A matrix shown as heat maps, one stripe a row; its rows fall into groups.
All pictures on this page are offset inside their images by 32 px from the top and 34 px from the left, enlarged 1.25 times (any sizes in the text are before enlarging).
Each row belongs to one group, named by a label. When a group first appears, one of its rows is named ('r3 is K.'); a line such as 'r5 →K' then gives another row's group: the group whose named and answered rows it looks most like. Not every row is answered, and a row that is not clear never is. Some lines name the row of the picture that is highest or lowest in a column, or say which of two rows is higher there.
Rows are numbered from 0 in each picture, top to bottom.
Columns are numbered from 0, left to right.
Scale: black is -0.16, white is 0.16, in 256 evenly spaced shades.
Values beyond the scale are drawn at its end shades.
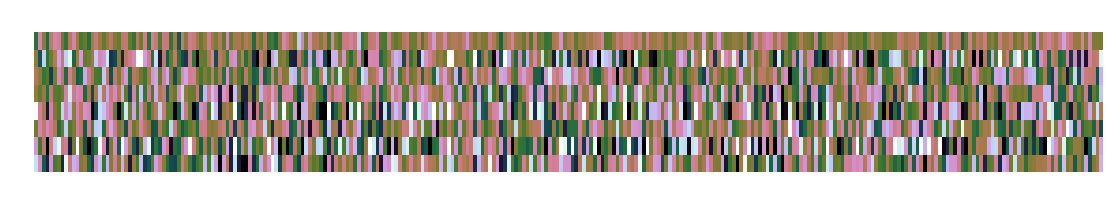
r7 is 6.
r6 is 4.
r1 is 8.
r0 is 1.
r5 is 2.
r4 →6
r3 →6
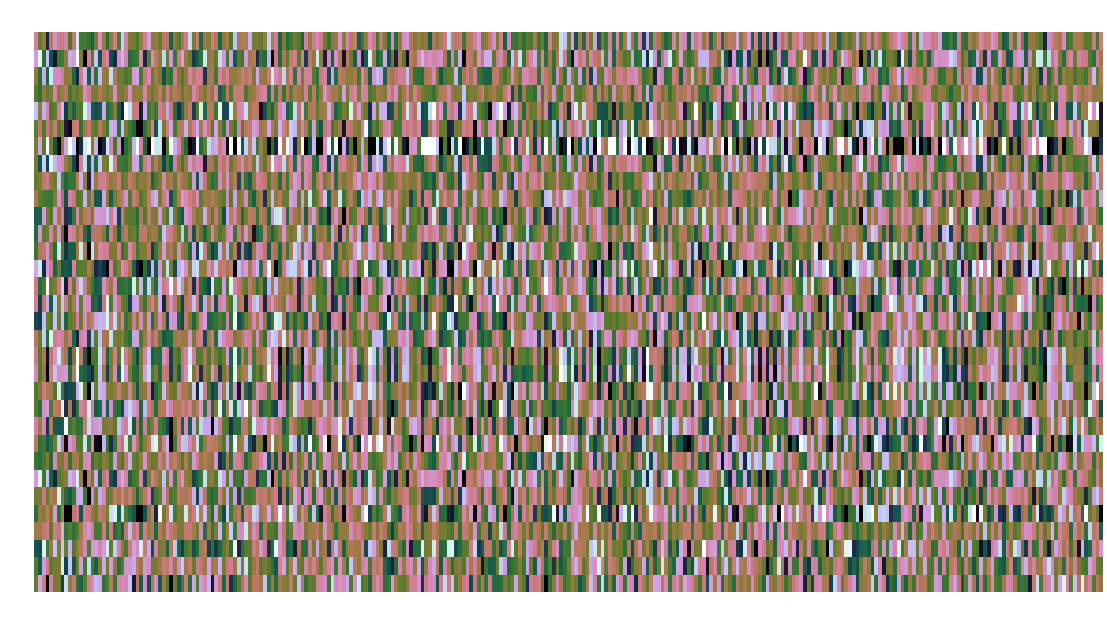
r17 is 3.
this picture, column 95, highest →22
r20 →4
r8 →4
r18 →4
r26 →4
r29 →8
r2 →3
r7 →3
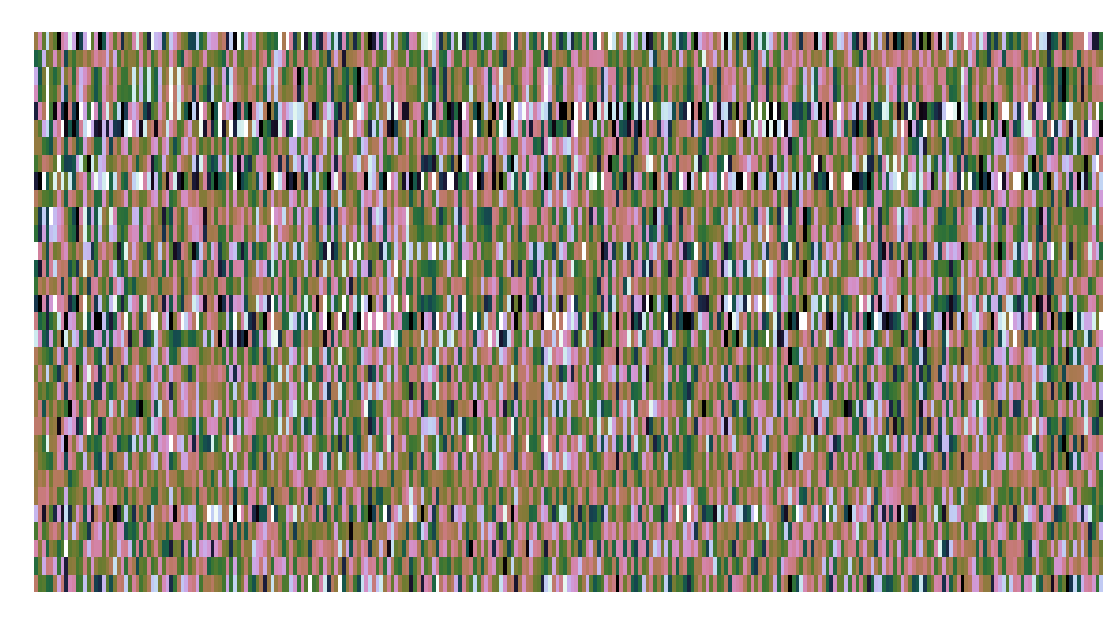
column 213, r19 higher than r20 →No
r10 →3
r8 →8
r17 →6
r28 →6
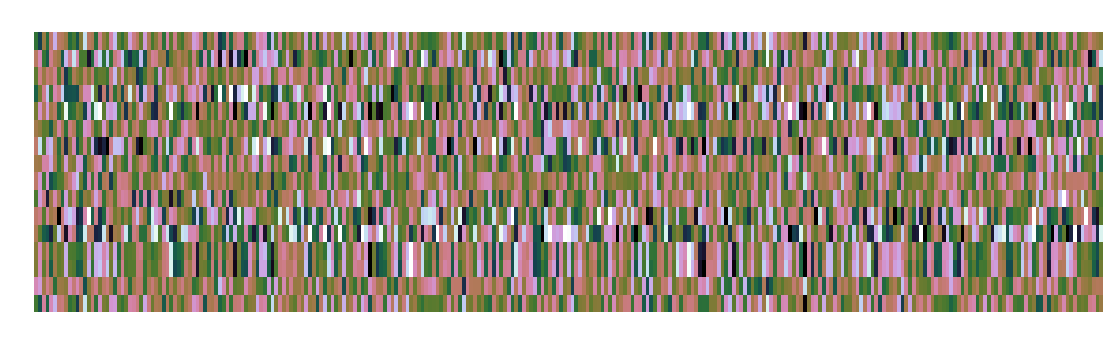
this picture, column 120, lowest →4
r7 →2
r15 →3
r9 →1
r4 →2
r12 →2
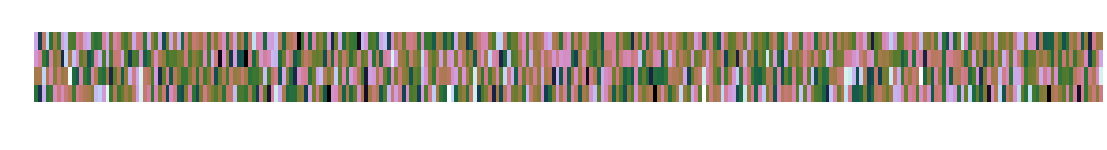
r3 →8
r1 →6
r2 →8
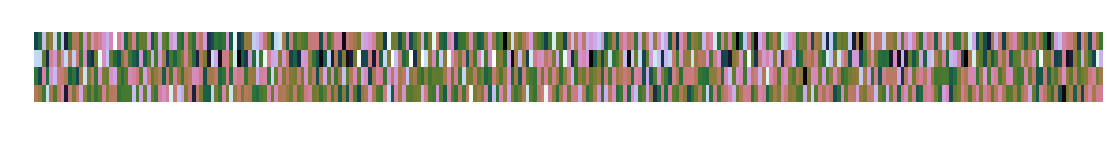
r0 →8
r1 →6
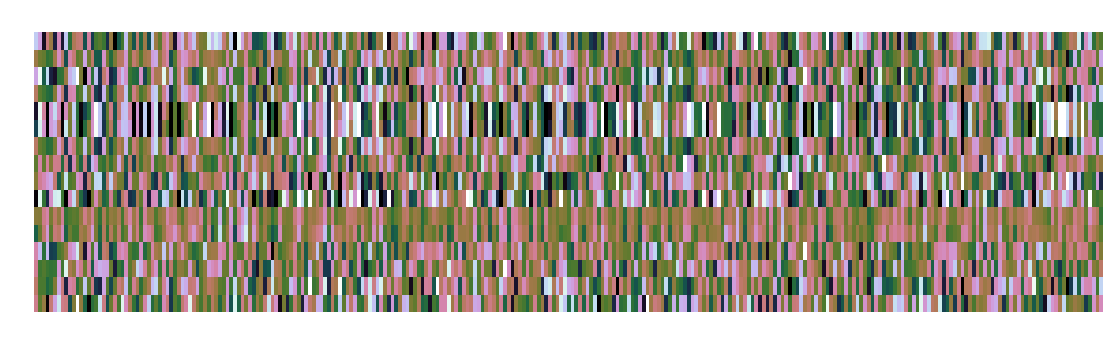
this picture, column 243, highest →9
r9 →1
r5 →1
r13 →8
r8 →2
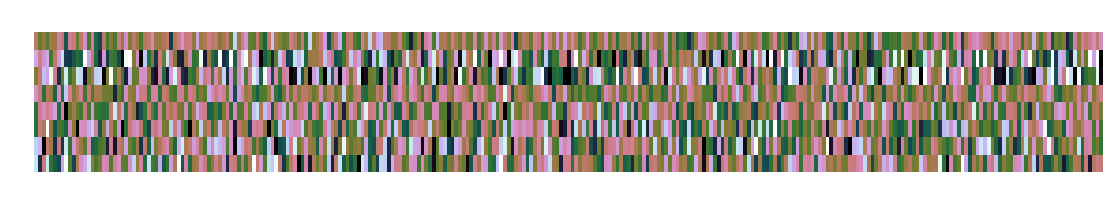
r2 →2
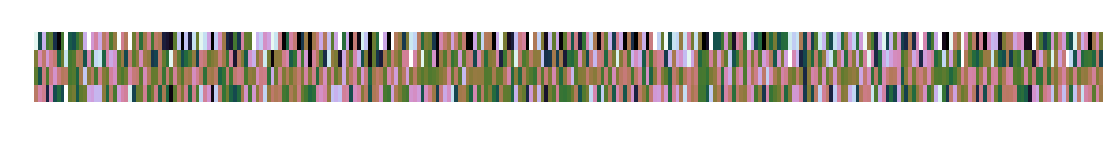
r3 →1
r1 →2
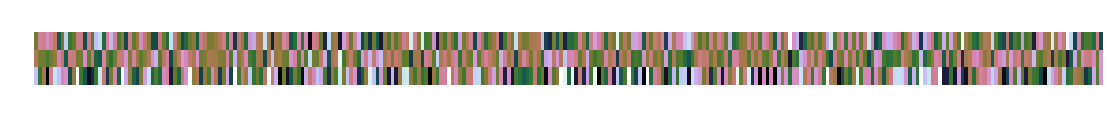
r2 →4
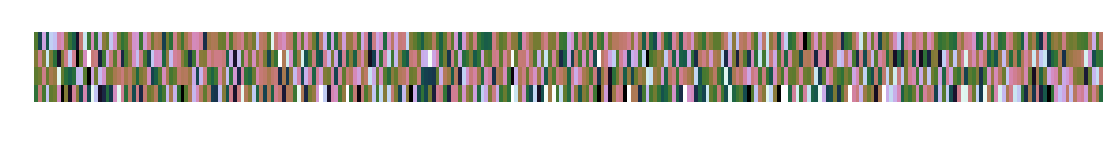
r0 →3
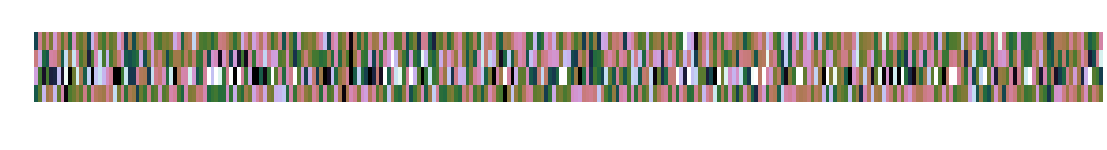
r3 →8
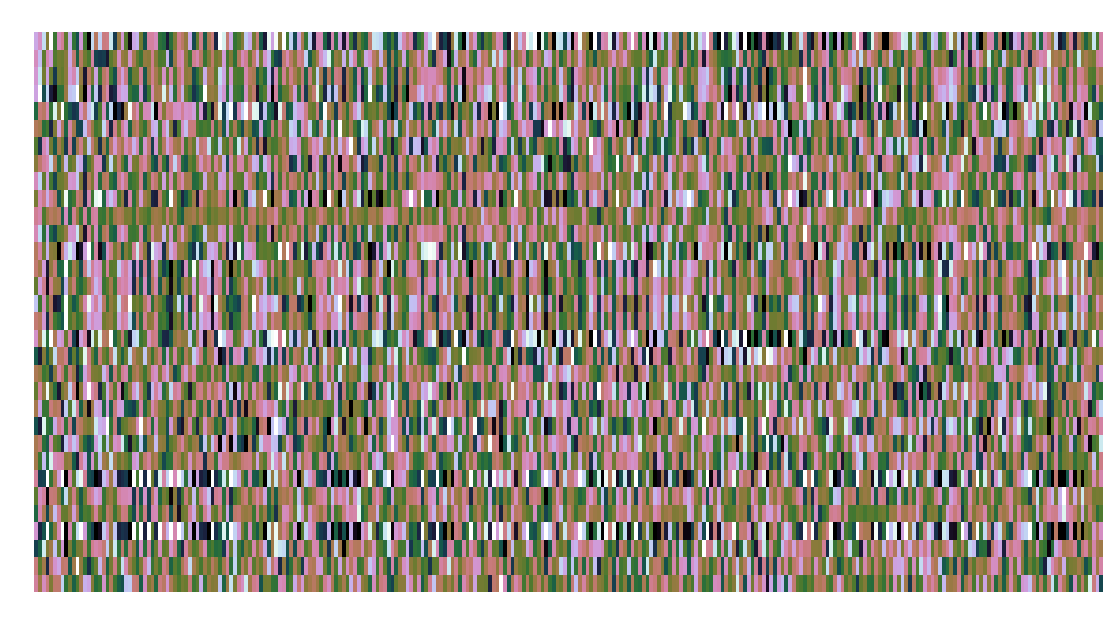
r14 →1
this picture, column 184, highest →4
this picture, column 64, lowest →4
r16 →1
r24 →3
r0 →3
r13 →1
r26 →1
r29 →8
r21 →6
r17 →3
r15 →1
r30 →4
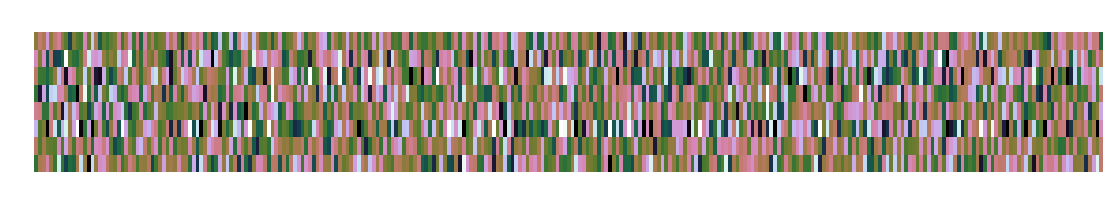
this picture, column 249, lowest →7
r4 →6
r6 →8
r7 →4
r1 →1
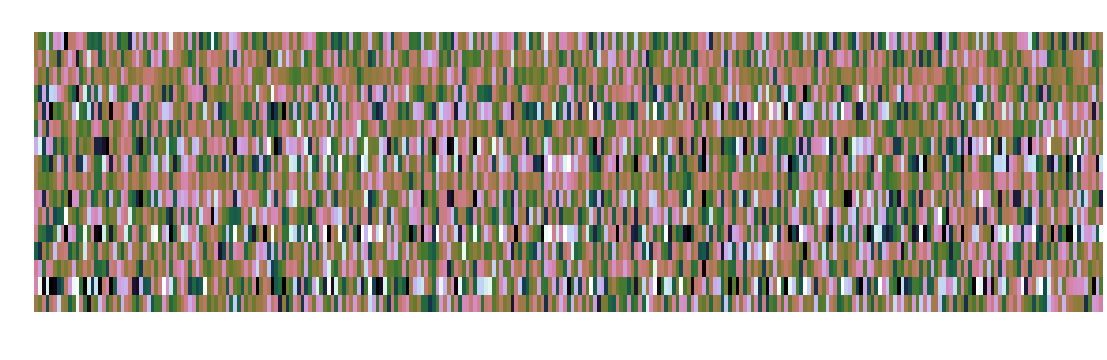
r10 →1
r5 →1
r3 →3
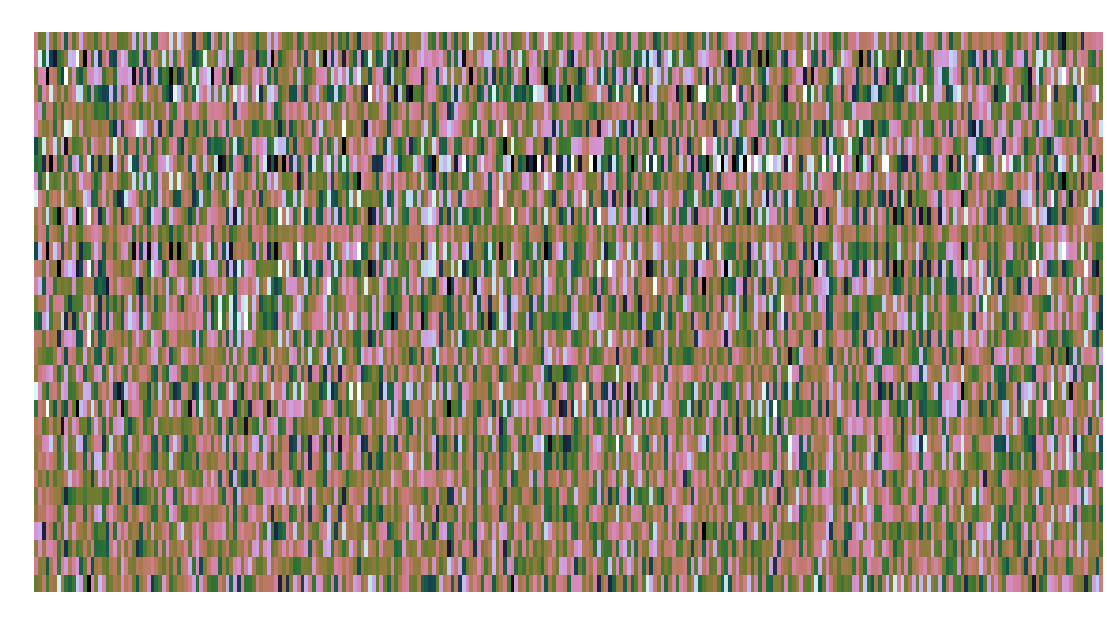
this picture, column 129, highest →1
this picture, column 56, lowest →22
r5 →8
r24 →2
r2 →1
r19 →2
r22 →6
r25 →6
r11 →1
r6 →8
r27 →2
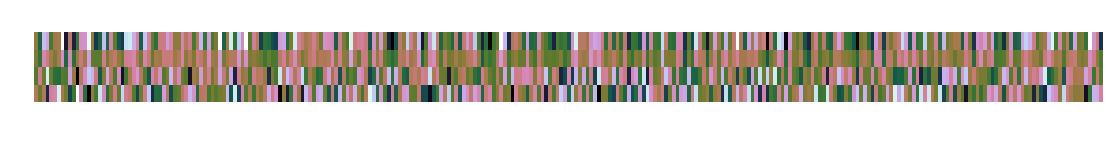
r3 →4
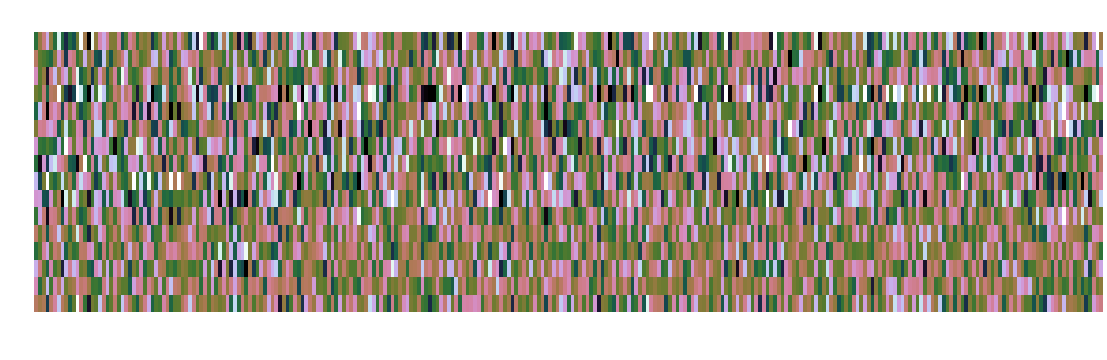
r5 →2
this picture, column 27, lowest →3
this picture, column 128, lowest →1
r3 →4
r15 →4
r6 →8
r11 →4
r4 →1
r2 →4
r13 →6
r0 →4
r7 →3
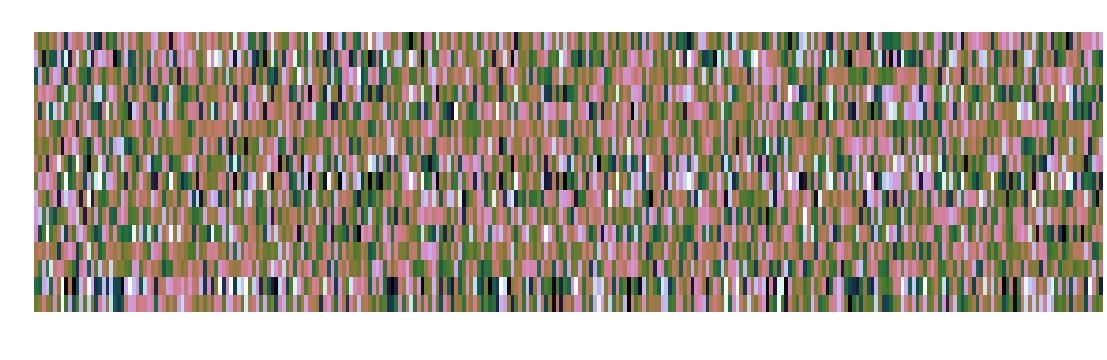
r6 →6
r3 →2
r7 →4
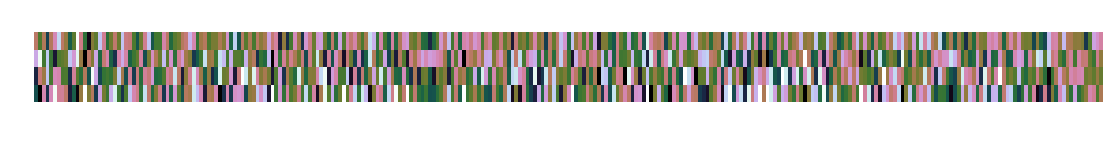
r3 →3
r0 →4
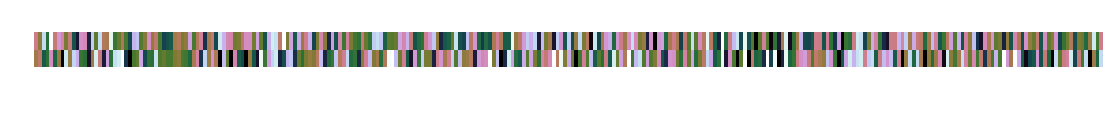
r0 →3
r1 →6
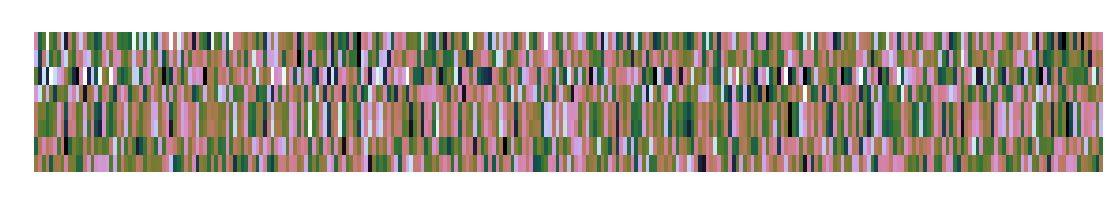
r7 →2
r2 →3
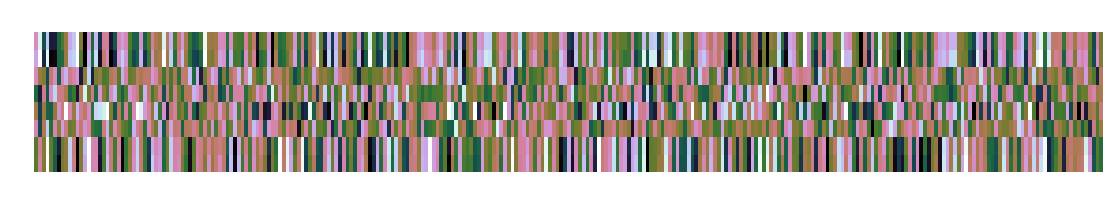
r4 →8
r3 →3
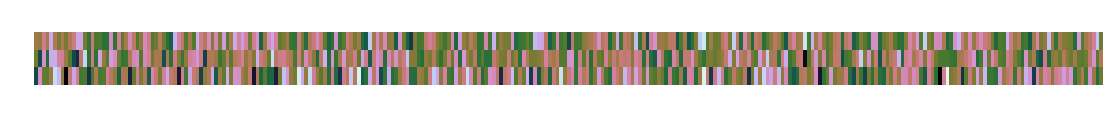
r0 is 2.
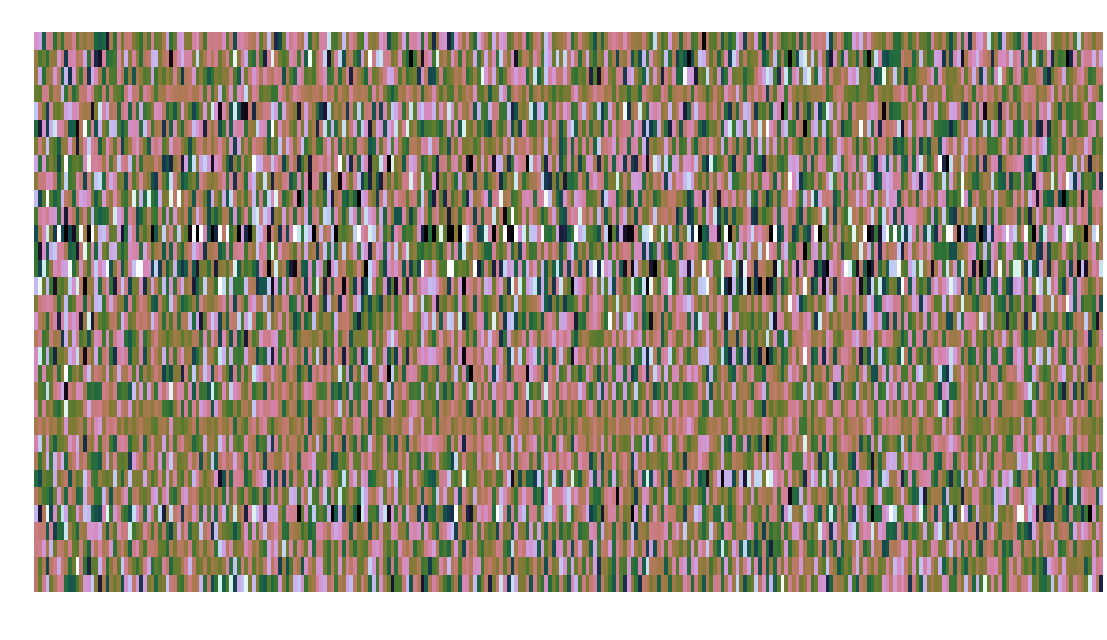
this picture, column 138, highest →25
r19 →1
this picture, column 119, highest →2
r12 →3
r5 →3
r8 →2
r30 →4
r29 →3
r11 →4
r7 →1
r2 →6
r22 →2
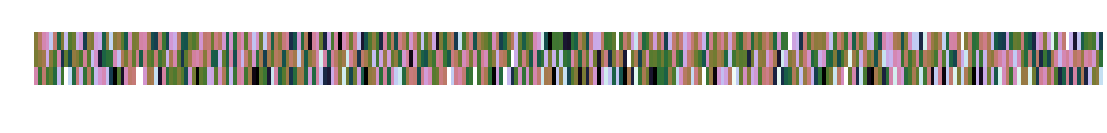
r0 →2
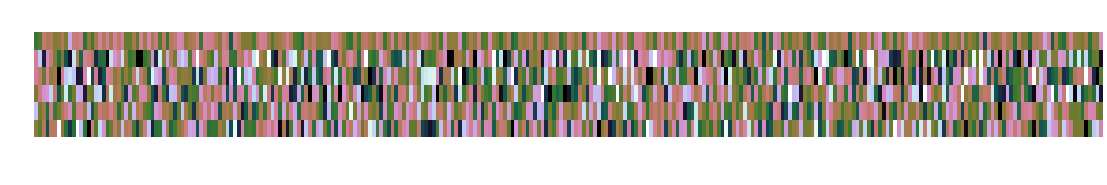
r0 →6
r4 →6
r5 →4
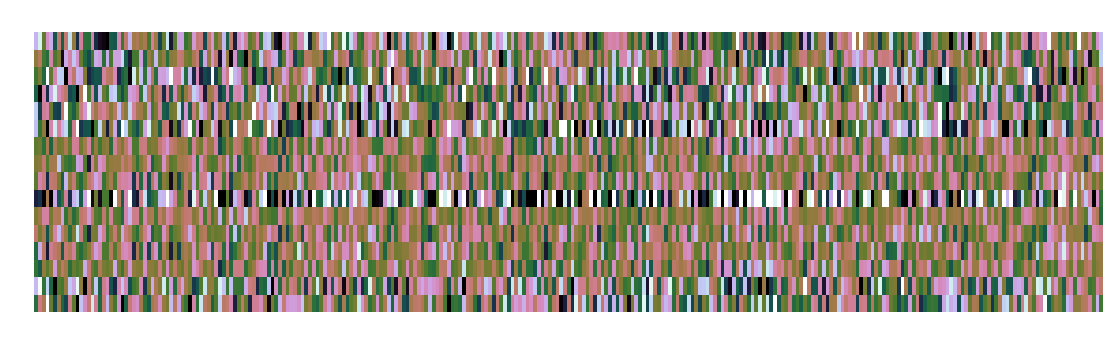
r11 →4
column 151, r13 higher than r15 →No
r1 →6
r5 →4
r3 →3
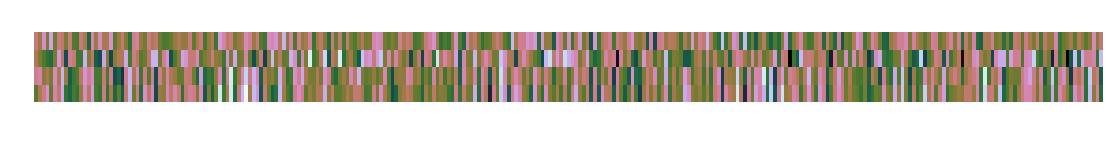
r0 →3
